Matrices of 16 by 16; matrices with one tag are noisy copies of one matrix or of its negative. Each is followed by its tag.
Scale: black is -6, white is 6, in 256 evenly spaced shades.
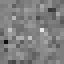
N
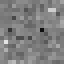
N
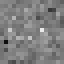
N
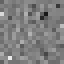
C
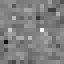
N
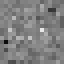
N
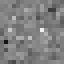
N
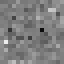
N
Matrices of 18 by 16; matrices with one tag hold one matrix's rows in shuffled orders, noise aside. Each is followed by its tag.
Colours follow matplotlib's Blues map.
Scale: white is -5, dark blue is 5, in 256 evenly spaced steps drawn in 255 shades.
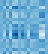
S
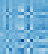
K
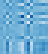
K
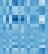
S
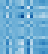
K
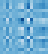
K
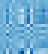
K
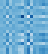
K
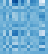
S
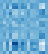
S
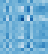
K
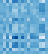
S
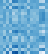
S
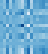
K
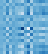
K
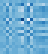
K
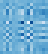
K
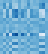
S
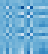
K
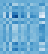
S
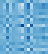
K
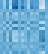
S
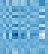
S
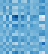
S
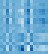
K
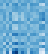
S
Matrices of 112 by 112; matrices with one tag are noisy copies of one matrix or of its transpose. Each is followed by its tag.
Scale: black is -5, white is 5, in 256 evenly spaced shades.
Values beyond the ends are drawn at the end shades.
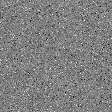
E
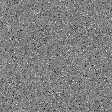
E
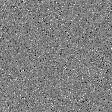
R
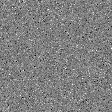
R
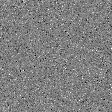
R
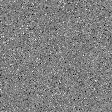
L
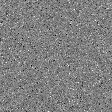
R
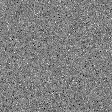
E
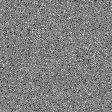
L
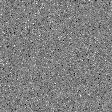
L
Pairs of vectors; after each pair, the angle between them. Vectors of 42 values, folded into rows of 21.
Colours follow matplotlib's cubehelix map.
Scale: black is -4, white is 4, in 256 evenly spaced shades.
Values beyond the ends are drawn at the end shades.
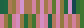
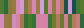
nearly parallel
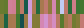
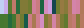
orthogonal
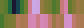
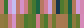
partly opposed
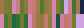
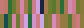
orthogonal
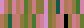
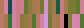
nearly parallel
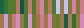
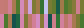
partly opposed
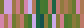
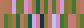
partly aligned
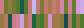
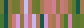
orthogonal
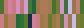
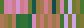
nearly parallel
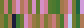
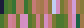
orthogonal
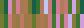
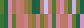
nearly parallel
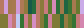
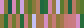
orthogonal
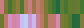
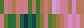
nearly opposite
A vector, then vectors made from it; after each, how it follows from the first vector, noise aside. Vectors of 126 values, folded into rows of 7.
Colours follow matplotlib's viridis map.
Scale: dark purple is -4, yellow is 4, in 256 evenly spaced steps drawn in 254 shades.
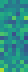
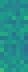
shrunk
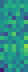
negated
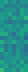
shrunk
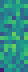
negated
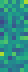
reversed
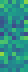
reversed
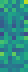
reversed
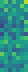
reversed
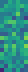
negated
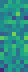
negated
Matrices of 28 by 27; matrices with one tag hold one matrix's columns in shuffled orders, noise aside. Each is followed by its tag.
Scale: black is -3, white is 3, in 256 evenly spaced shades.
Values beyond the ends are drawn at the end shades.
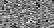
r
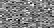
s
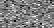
r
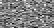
s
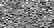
s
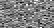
s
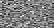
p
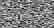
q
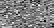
r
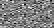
p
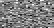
s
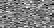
p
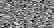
r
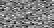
q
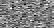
p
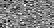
r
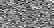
p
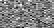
s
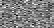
p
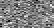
r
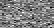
q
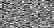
p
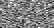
s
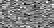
p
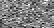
s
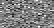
p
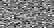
q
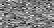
q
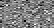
r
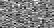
s
